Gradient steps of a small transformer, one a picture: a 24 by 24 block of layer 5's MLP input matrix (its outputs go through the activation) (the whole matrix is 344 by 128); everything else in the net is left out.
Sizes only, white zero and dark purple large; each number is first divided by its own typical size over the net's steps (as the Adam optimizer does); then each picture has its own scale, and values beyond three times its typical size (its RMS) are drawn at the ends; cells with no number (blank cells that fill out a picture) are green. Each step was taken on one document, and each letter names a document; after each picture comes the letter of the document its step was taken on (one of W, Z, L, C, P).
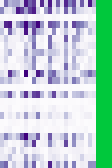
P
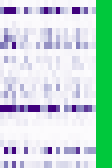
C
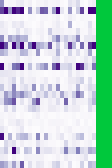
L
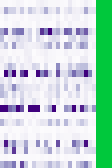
C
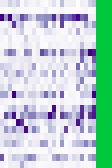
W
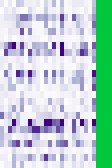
W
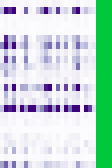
C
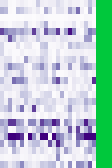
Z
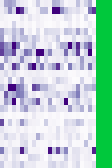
L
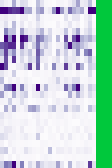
L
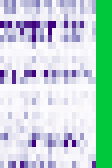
P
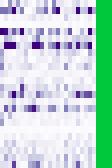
L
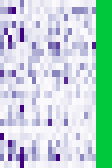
L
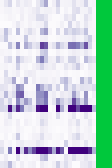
Z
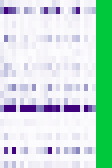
C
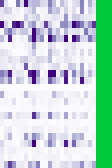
P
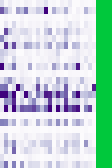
C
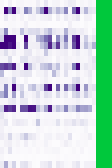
C
